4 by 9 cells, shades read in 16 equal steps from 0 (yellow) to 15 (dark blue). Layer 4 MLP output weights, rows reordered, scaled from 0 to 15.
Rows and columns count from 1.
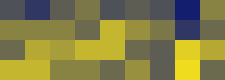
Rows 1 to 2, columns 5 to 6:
11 10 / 3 6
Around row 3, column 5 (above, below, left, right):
3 9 3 9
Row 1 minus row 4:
8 10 3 1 2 4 1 15 -2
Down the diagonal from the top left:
11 7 5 7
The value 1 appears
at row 3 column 8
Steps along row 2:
same same up down up up up down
